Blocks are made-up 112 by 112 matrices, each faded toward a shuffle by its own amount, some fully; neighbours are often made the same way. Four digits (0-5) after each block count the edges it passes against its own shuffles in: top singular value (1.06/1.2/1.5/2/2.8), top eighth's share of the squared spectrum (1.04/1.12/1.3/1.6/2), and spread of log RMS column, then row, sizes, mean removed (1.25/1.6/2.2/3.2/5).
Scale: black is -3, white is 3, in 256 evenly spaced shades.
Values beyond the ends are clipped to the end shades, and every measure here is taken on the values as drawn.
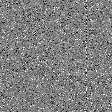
2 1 1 0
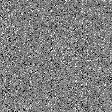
1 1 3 0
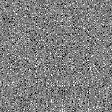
4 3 2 1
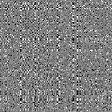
5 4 3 3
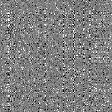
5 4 3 2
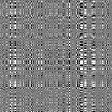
5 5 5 4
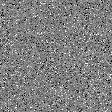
3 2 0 0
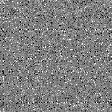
4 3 2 2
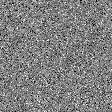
1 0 0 0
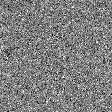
2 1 0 0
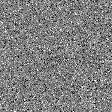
0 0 0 0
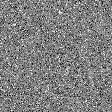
0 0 0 0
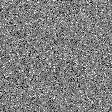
0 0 0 0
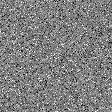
0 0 0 0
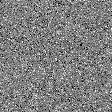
0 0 0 0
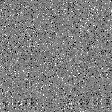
3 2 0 1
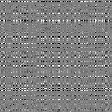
5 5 4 4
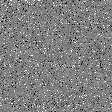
2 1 0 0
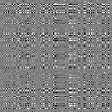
5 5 4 4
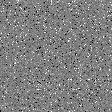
2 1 0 0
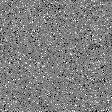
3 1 0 0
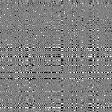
5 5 3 4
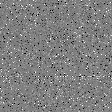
3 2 0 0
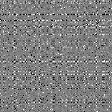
5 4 3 3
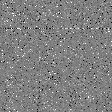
3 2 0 1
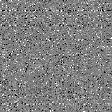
4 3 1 2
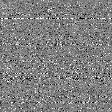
2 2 0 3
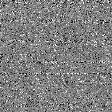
1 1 0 3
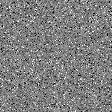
0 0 0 1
